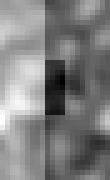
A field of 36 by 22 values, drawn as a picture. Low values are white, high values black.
The values follow a bell shape. No regular stripes run through it. Overall the values sit about 50% of the way up the scale. The ninth with the lowest average is the middle left. The right part is higher, past a seam about 40% of the way across. Values change most from cell to cell in the centre. An odd patch, higher than its surroundings, sits in the centre.
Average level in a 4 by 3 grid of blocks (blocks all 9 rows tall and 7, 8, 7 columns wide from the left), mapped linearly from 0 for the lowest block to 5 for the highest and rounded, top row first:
1 4 3 / 1 4 5 / 0 5 4 / 2 4 5
